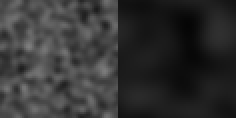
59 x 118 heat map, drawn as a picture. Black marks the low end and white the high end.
It is made of 1 by 2 panels. Panel 1,1: low, blotchy. Panel 1,2: very low, smooth, faint in contrast.
